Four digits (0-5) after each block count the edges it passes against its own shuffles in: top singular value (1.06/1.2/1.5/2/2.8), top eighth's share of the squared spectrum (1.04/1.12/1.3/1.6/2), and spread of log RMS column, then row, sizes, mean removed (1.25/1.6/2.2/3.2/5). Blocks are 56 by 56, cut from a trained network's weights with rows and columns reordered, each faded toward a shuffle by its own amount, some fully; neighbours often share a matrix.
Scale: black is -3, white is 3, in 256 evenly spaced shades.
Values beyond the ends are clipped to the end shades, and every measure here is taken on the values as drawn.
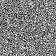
0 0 0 0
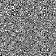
3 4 2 2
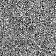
2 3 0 1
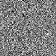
3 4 2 1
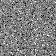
0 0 0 0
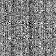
3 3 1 2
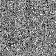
0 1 0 0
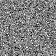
0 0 0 0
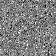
0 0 0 0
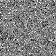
1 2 0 0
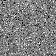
0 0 0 0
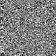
2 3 1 1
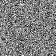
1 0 0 0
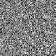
3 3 1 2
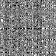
3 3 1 3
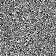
1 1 0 0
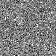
2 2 1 0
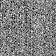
2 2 0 0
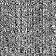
3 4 1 2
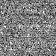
2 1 0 0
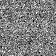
1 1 0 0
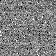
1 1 0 0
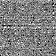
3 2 2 0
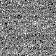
1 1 1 0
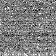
3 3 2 1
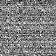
3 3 2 0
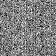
2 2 0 0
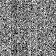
2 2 0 1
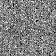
1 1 0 0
